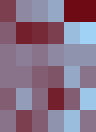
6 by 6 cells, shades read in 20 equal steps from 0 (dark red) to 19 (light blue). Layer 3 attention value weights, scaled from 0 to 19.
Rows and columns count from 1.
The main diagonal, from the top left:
5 2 10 7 8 10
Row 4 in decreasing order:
15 10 10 10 8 7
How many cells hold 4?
0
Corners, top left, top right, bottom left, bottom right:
5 0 10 10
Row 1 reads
5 12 13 15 0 0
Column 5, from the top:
0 17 13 15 8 17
